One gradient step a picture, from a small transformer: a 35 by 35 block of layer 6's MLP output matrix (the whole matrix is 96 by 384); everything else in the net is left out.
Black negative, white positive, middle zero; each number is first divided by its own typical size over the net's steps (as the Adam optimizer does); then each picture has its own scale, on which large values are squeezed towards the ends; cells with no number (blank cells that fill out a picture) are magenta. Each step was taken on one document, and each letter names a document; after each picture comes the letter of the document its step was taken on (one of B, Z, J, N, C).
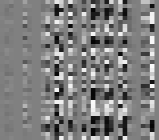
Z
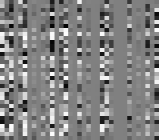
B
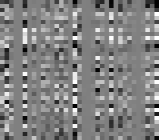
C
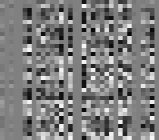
Z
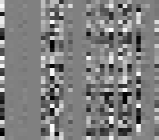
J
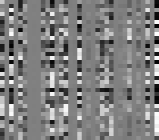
B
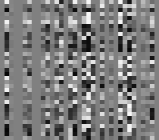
Z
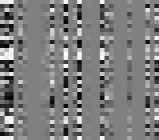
B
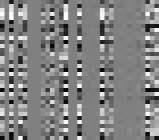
B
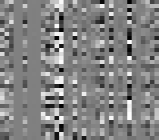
J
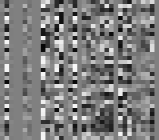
Z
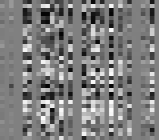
Z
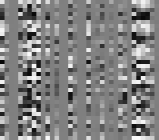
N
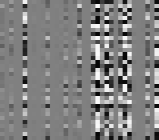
C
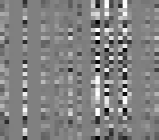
C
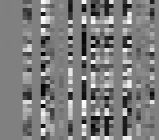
Z
